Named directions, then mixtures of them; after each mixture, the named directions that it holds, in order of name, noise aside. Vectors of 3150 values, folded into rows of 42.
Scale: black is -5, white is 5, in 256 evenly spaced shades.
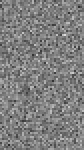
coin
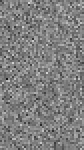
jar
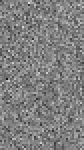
jar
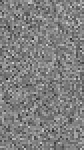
jar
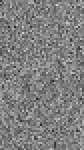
coin, jar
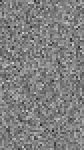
coin, jar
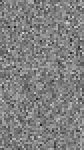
coin, jar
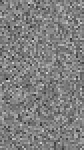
jar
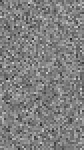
jar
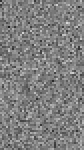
coin, jar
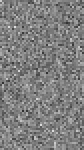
coin, jar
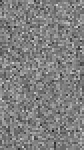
coin, jar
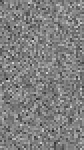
jar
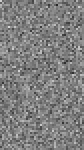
coin, jar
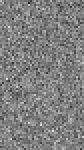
jar
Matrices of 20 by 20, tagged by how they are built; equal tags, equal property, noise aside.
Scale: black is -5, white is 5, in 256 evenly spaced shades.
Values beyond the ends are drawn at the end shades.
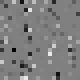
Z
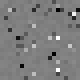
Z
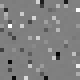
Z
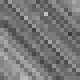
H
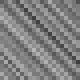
H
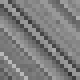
H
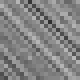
H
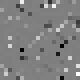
Z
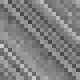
H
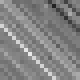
H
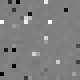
Z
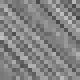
H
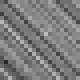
H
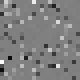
Z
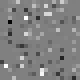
Z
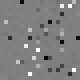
Z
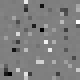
Z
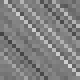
H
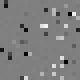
Z
